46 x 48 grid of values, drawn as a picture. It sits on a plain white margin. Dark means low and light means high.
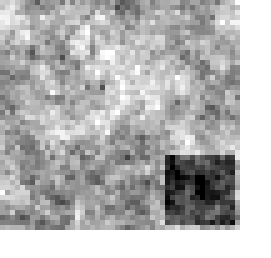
Stripes: none. Odd patch: lower, in the bottom right. Mirror symmetry: none. Ninth with the lowest average: bottom right. Roughest part: bottom right. Grain: blotchy.
